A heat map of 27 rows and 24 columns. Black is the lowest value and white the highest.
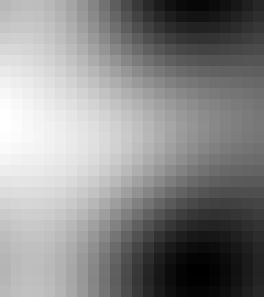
The bottom right is the ninth with the lowest average. The middle left is the ninth with the highest average. The field climbs toward the left.
